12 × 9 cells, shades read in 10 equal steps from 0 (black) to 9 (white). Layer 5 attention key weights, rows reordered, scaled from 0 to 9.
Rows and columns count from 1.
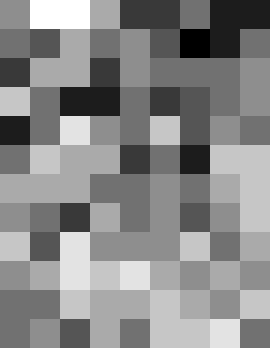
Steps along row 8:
down down up down up down up up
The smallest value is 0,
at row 2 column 7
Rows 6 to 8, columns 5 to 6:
2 4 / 4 5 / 4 5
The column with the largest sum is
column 3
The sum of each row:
39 30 38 31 41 44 48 41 50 56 52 48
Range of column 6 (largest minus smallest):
5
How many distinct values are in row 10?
4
